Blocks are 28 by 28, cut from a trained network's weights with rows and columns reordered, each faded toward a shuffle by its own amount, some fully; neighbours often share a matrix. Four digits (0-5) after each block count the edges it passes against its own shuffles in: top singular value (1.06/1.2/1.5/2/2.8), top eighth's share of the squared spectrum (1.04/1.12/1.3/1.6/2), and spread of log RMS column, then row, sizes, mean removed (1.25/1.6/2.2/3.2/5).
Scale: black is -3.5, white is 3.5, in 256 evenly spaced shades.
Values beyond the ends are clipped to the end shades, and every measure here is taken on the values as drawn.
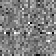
2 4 0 2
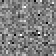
2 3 0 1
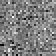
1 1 0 1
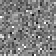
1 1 0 0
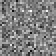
1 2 1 1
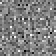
1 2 0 1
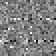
2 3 0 2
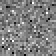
0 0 0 0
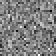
2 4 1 0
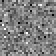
1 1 0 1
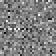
2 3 0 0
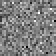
1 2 0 0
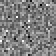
1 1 0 0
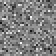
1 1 0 0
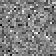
1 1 0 0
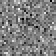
0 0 0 0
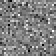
0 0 0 0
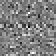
3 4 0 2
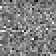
1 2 0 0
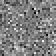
0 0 0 0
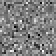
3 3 1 1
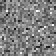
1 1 0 0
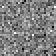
0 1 0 0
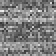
3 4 0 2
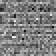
3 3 0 0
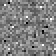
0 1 0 0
